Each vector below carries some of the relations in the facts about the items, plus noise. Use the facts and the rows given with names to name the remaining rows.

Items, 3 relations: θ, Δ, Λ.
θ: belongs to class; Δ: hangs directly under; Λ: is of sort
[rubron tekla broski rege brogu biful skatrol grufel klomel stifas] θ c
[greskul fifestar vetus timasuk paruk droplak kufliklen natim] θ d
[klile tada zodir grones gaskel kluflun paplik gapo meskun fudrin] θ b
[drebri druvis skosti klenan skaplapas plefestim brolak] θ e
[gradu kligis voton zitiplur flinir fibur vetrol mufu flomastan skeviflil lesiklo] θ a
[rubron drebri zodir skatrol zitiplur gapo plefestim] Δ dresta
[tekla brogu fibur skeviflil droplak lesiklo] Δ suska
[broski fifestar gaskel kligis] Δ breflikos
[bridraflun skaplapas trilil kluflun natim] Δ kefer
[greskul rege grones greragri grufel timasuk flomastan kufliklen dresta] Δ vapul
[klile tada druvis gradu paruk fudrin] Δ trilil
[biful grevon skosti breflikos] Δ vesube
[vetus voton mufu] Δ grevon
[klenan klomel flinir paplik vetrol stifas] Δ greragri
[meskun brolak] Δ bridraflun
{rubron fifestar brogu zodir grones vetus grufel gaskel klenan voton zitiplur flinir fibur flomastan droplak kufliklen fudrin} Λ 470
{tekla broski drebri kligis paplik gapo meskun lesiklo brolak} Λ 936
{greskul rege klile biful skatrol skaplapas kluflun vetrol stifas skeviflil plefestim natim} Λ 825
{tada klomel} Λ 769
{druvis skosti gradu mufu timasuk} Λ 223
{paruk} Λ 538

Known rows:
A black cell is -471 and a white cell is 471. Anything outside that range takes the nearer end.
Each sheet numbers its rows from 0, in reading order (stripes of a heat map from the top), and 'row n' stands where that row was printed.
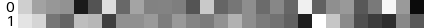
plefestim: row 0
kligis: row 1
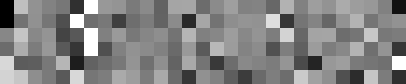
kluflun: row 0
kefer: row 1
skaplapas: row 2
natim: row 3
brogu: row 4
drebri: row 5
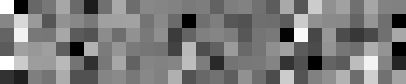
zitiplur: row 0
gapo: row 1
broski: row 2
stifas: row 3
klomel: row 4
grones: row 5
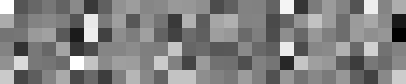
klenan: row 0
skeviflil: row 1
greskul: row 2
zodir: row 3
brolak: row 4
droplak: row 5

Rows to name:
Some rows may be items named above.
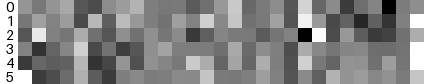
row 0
timasuk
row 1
skosti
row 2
broski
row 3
vetus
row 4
gaskel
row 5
fibur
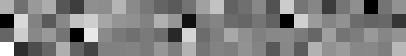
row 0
timasuk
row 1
meskun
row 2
biful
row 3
fibur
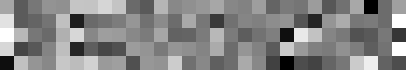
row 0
gradu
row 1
brogu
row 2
lesiklo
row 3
fifestar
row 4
tada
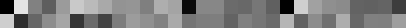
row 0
meskun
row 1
kufliklen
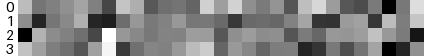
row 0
mufu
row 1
rubron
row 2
klile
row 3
paruk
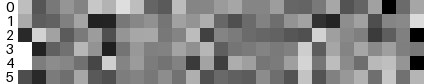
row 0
gradu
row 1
grufel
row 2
paplik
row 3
flomastan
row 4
vetrol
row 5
grones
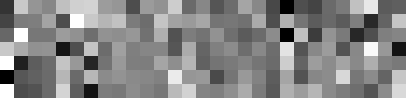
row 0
tada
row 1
druvis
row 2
tekla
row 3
plefestim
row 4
flomastan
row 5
fudrin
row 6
voton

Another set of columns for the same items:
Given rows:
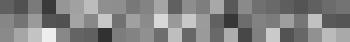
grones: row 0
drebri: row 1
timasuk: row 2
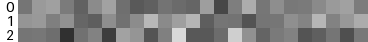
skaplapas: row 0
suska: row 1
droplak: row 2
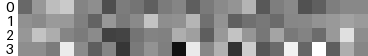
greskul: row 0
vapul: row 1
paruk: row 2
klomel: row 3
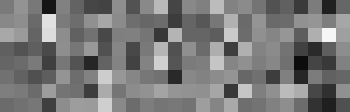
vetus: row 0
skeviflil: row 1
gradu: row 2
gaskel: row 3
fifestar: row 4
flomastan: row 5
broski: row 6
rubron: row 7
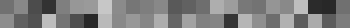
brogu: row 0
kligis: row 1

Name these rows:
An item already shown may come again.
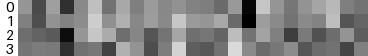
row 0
meskun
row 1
gapo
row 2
fudrin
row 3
droplak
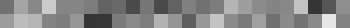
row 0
biful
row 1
paruk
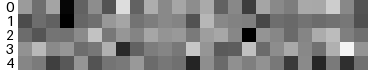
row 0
brolak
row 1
klenan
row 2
paplik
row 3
druvis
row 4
voton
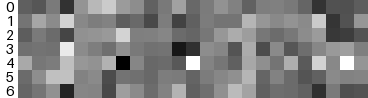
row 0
zodir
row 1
biful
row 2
grufel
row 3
vetrol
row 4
tada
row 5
greskul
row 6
kufliklen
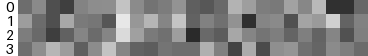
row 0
brogu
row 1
lesiklo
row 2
fibur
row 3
plefestim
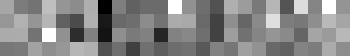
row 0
tada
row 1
skosti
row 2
mufu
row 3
kluflun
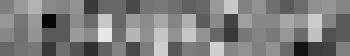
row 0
natim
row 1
brolak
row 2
drebri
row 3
fifestar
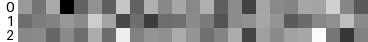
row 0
brolak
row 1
klile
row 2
tekla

